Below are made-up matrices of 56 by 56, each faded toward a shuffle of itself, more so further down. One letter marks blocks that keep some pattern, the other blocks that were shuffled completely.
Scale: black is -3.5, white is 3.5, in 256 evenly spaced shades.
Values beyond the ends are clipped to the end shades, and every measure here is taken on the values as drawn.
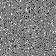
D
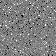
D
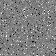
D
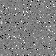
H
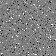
D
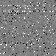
H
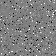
D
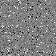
H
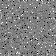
H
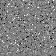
D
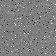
D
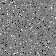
D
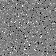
D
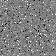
D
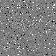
H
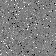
D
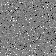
D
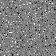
D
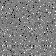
H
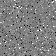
D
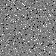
D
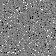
D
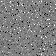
D
